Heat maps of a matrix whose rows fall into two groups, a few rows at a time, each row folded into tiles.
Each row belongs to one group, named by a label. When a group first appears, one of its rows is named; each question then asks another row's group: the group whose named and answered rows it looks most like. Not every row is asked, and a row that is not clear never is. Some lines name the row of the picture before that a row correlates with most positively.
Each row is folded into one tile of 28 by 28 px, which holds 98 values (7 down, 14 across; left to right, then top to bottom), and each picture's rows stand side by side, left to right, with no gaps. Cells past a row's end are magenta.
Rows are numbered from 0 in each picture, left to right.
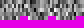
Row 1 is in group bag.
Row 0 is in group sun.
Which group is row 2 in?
bag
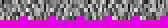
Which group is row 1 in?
bag
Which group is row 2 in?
sun
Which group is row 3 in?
sun
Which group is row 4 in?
bag
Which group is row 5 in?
bag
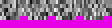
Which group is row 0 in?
bag
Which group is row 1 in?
bag
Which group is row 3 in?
sun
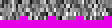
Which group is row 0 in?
bag
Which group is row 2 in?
sun
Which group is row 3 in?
sun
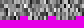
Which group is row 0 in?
sun
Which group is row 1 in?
bag
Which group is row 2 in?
sun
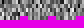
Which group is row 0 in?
bag
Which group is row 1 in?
sun
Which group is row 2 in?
sun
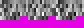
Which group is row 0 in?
bag
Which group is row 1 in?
sun
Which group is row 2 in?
bag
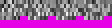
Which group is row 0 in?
sun
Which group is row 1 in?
sun
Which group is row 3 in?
bag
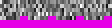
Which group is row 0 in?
bag
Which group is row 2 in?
sun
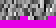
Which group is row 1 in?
bag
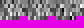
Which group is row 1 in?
sun
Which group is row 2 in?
sun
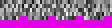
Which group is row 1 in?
sun
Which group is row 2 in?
sun
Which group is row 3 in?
bag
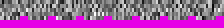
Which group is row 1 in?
sun
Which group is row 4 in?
sun
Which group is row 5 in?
bag
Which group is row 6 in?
sun
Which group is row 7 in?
bag
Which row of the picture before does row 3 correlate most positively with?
2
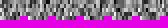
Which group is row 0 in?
bag
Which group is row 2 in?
sun
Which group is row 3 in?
bag
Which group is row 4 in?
bag
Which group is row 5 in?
bag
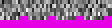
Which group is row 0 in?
bag
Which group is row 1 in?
sun
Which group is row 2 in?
sun
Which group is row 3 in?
sun
